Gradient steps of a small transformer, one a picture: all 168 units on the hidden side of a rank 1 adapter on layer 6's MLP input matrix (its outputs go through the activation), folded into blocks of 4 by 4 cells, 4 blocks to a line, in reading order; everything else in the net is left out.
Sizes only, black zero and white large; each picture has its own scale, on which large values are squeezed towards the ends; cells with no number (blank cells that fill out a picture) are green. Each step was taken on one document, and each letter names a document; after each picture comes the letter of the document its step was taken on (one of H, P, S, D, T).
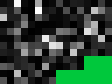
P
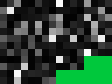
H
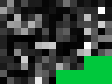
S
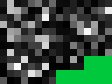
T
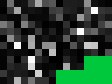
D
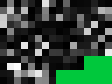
T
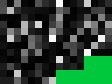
H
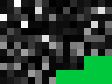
P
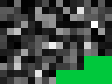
P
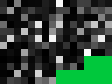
H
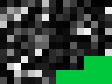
T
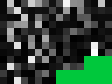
D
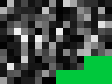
S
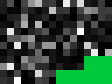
D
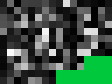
S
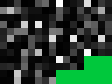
H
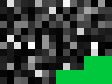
D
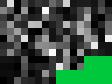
S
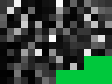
H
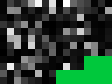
D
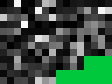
P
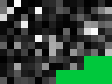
P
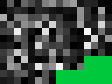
S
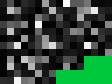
D
